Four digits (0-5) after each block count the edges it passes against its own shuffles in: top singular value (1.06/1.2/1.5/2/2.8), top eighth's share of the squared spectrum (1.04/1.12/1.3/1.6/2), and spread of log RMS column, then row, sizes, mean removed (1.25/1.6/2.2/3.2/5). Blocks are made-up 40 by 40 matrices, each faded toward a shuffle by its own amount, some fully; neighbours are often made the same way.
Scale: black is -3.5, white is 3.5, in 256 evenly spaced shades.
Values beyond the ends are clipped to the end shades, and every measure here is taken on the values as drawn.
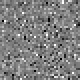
2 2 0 1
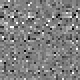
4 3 1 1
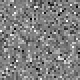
1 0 0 0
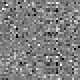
3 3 1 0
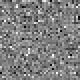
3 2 0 1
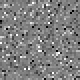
0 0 0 0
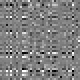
4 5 3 3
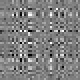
5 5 3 3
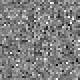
3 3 0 1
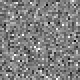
2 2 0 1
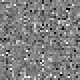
1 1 1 0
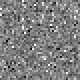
0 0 0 0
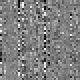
3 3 3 0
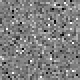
0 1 0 0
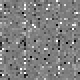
3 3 1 1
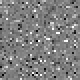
2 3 1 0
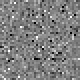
2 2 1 1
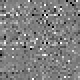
3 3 0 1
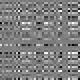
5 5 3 4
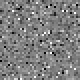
0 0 0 0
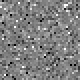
0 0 0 0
